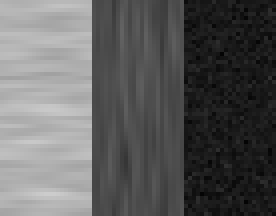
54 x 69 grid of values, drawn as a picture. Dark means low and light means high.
The table splits into one row of 3 panels. Panel 1,1: high, streaked across, faint in contrast. Panel 1,2: low, streaked downward, faint in contrast. Panel 1,3: very low, fine-grained, faint in contrast.
